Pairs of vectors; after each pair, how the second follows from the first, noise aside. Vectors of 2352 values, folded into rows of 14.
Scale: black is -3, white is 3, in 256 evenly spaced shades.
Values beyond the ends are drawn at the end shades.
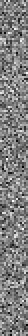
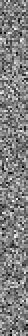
copied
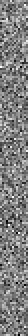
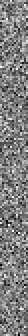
copied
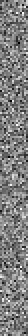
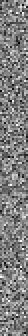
copied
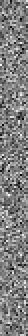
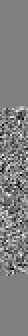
partly zeroed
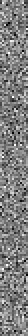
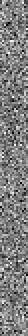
copied
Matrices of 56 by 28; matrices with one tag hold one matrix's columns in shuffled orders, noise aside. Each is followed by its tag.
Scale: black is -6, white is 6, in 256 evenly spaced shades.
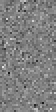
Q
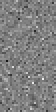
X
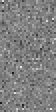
Q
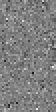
Q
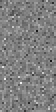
X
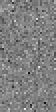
Q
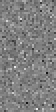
Q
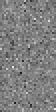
Q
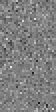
Q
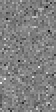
X
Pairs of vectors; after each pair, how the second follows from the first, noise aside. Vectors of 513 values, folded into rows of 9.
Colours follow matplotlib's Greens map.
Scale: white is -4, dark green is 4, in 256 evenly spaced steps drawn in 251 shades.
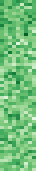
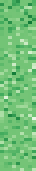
partly zeroed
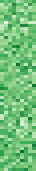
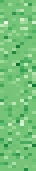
partly zeroed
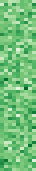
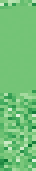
partly zeroed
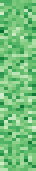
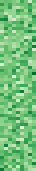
shuffled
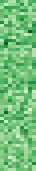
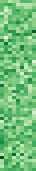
shuffled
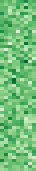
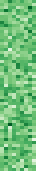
shuffled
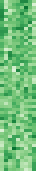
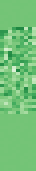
partly zeroed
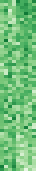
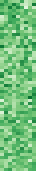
shuffled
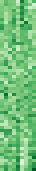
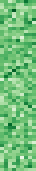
shuffled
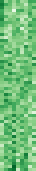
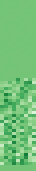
partly zeroed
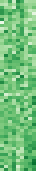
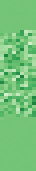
partly zeroed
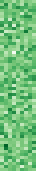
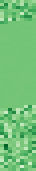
partly zeroed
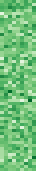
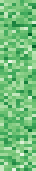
shuffled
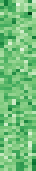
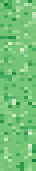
partly zeroed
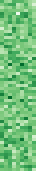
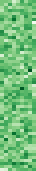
shuffled
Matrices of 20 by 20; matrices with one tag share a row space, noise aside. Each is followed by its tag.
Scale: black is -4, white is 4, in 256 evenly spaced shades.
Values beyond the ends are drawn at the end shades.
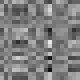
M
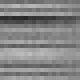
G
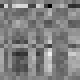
M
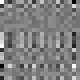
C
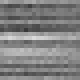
G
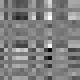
M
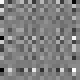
C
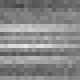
G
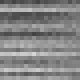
G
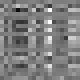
M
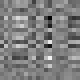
M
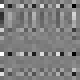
C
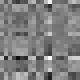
M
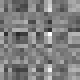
M
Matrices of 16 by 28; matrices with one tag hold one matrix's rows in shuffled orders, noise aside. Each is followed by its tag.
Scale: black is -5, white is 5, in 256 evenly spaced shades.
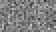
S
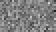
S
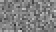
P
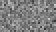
S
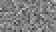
P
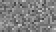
P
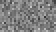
S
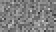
S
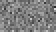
S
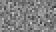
S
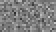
P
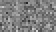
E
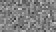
P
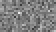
P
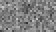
E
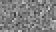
P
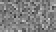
P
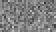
S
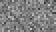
S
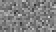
P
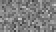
P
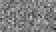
S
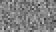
S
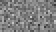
S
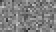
E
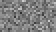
P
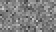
E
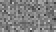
S
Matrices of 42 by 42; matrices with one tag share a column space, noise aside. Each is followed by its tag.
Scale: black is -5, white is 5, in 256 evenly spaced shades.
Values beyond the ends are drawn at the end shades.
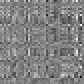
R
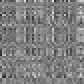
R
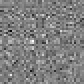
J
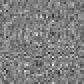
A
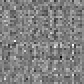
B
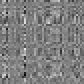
R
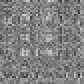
R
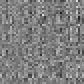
R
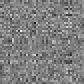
J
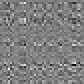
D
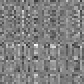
B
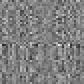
B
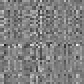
B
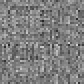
B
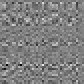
D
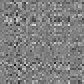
D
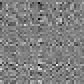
D
